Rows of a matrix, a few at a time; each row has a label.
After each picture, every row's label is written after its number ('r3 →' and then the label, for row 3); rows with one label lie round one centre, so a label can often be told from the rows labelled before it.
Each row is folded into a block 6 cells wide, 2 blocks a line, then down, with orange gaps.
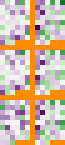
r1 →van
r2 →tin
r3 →van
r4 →tin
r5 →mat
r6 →tin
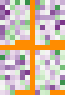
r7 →tin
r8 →mat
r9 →mat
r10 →van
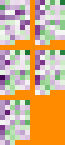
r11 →mat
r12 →tin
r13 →tin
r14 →tin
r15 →tin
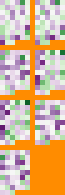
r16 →van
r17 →van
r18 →mat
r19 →tin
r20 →tin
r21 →mat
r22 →mat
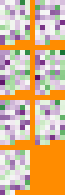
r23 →van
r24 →mat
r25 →tin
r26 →tin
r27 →mat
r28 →van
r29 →van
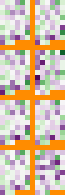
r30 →van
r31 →van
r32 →van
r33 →tin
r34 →van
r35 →van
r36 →van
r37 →mat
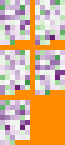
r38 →mat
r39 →van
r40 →van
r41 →mat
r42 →mat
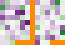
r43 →mat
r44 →van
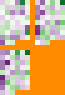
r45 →van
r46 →tin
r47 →tin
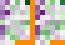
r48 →tin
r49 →tin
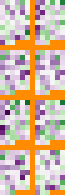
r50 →van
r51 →tin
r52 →mat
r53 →mat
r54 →tin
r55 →tin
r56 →mat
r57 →van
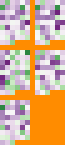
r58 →mat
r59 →mat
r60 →tin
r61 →mat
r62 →mat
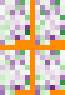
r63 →van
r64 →van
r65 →van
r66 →van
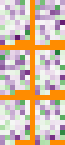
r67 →van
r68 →mat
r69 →mat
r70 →van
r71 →van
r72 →van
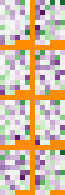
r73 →van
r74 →tin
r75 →van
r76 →mat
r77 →van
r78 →van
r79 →mat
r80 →tin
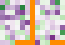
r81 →mat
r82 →van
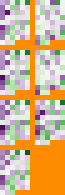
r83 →tin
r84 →van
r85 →tin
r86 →van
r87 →tin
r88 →tin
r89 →tin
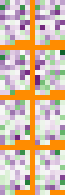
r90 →mat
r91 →mat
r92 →mat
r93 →tin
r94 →van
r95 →van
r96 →van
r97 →van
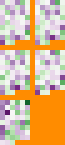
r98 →van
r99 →van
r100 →van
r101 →van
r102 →tin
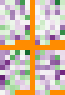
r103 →van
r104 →van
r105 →tin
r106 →mat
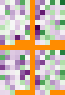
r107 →van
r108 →tin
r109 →mat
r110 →tin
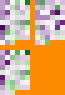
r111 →tin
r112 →mat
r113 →tin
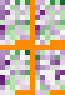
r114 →tin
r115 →tin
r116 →tin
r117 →mat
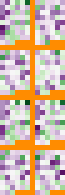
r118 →tin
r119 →mat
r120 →mat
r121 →van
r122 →tin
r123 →tin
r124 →mat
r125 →mat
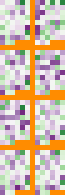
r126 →van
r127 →tin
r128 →van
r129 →mat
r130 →mat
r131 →van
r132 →van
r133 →van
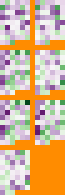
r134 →mat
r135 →mat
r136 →tin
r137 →van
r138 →tin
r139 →tin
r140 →van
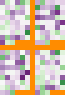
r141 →van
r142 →mat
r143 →mat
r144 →van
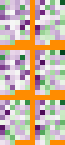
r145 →mat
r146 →tin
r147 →mat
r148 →tin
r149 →tin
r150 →tin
